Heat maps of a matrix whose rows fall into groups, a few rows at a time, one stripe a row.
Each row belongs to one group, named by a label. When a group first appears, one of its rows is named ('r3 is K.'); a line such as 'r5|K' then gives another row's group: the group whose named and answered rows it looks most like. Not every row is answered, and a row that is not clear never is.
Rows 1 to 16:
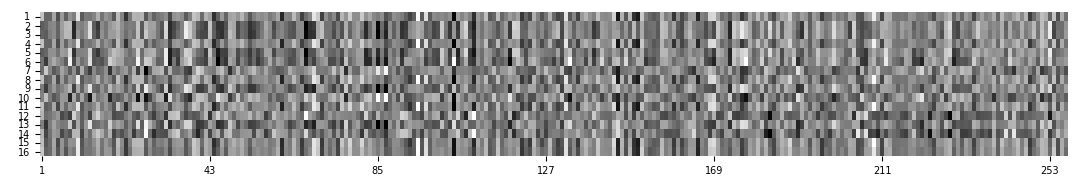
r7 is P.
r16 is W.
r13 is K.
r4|W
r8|W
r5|K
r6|K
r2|K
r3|K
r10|P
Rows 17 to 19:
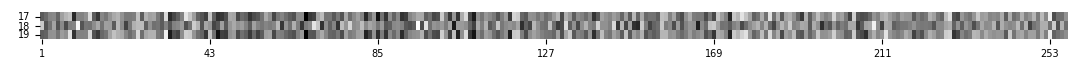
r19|K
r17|K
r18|W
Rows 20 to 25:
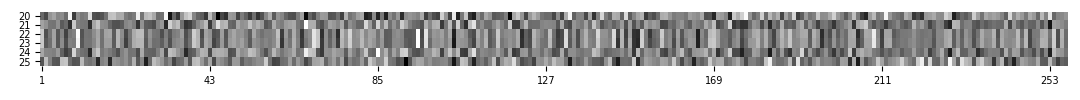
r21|P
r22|W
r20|K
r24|P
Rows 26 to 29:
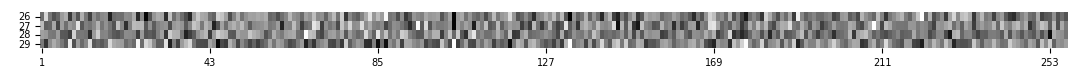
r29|K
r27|W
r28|P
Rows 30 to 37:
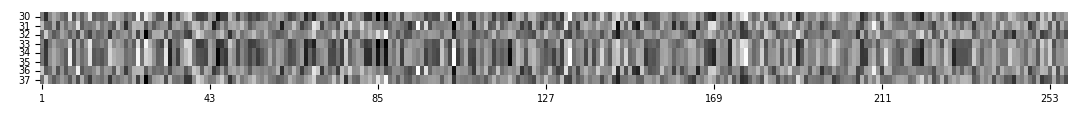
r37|P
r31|W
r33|K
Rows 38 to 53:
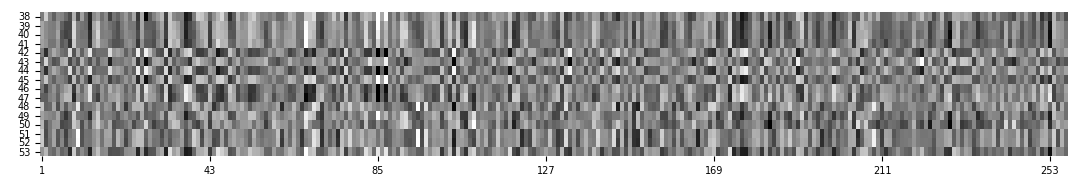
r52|W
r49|P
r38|P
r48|W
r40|P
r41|P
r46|K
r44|K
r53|P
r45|P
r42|K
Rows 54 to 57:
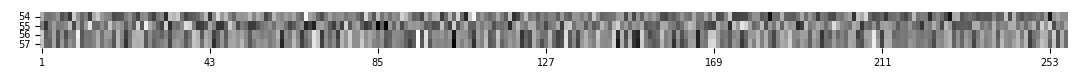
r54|P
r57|W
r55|K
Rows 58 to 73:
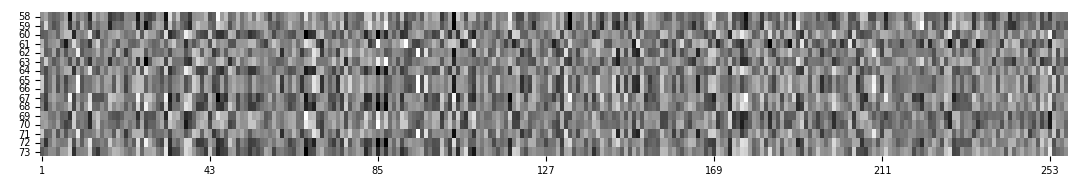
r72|K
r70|P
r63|P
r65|W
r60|K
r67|K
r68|K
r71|W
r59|P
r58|P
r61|P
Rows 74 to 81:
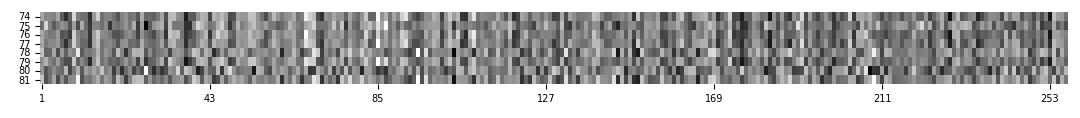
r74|P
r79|P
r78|W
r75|P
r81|W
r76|P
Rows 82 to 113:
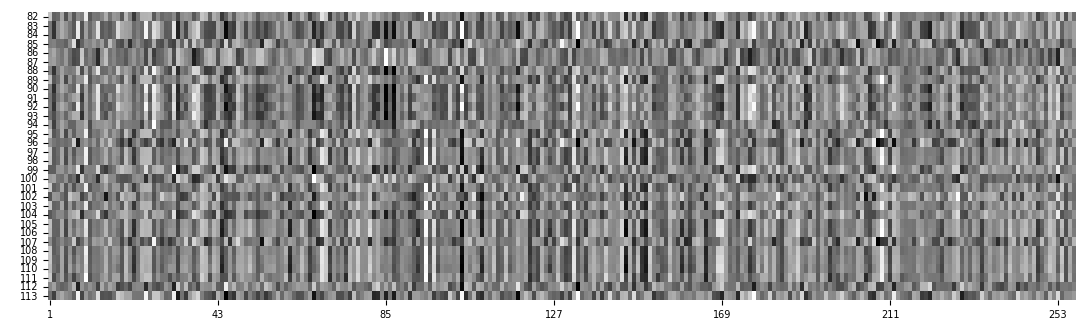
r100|P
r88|K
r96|P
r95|W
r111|W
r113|K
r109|W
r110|W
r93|K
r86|P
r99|K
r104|K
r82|W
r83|K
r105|W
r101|W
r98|W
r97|W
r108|W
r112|P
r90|K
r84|K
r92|K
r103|W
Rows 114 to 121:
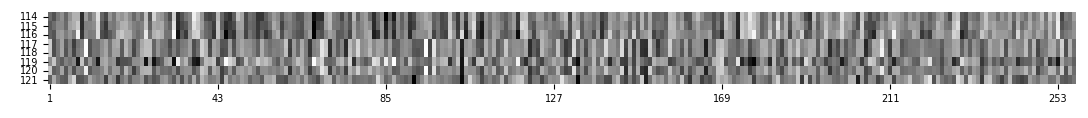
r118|W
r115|K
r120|W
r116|K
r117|W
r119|P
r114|K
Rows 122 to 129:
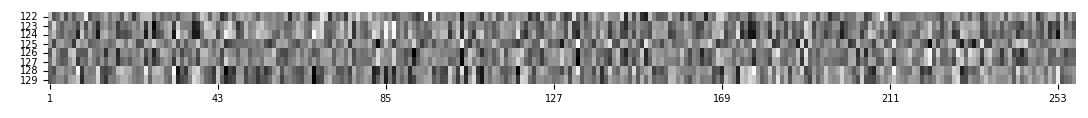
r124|P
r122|W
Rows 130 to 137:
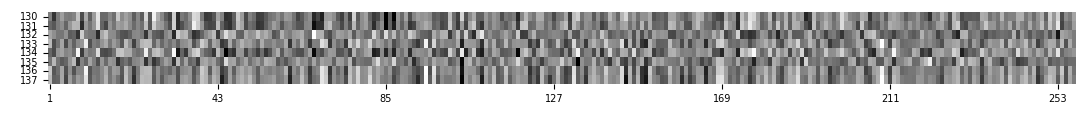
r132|P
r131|K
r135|P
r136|W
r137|W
